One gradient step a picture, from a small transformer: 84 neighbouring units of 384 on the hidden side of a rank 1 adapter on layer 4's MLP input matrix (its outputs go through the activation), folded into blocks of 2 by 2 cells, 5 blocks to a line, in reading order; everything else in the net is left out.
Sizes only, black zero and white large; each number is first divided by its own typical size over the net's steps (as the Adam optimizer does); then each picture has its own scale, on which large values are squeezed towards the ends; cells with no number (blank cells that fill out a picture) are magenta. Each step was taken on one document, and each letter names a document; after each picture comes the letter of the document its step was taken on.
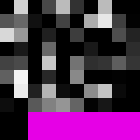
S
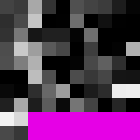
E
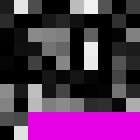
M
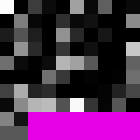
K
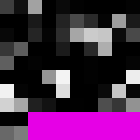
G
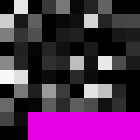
S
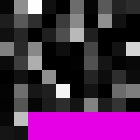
E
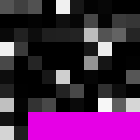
G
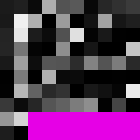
S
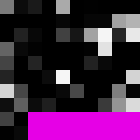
G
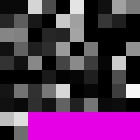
E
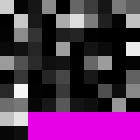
K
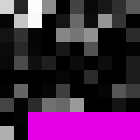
K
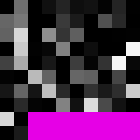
S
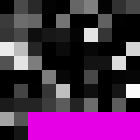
E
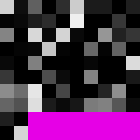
M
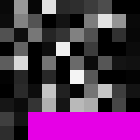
S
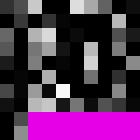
M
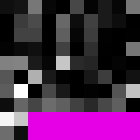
K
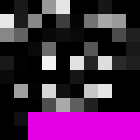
S
